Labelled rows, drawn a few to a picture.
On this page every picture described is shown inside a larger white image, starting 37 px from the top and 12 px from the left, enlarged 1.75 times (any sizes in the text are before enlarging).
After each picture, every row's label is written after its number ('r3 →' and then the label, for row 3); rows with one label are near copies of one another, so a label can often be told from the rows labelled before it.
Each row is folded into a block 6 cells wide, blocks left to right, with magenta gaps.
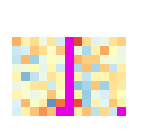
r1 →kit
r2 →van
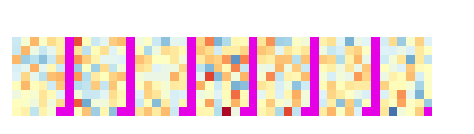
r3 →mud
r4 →van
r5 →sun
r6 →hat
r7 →hat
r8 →sun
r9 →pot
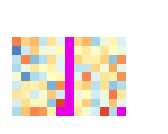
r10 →kit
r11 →hat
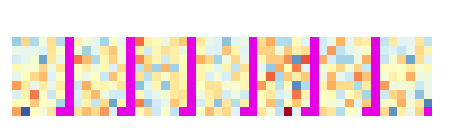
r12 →pot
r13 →sun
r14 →van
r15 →sun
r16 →hat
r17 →mud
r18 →pot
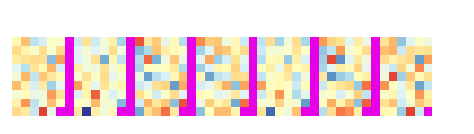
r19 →hat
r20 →pot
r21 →kit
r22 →kit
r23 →pot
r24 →kit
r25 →hat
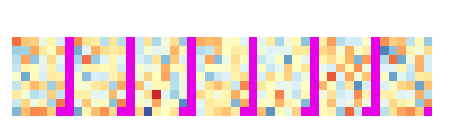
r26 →kit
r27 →kit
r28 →pot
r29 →kit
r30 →pot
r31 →hat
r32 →kit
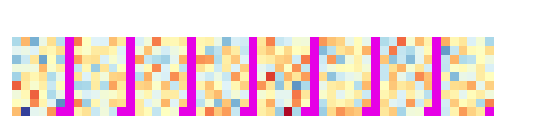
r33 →pot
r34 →van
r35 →mud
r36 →sun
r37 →hat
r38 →kit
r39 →mud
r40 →kit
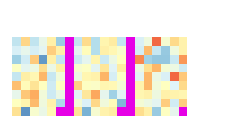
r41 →pot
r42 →pot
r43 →mud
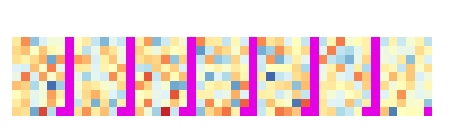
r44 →hat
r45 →sun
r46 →hat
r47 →kit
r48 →kit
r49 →mud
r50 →pot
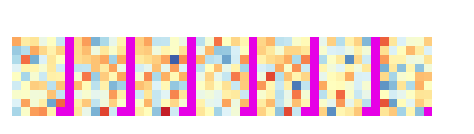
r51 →kit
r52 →hat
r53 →hat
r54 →mud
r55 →hat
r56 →pot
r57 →van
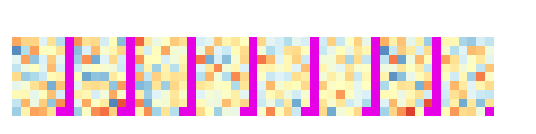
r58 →kit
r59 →kit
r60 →van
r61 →mud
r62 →sun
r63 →pot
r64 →kit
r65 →sun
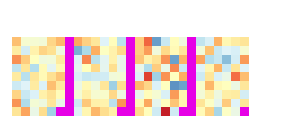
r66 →van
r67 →kit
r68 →hat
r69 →mud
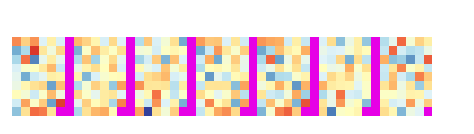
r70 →kit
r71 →kit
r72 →pot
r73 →kit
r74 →kit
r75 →pot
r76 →mud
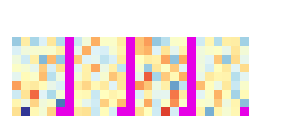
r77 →pot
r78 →mud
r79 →hat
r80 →pot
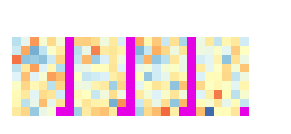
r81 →mud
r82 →kit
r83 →kit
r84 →pot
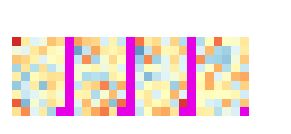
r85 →van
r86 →kit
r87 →kit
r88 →mud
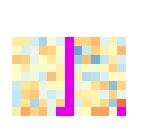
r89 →sun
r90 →kit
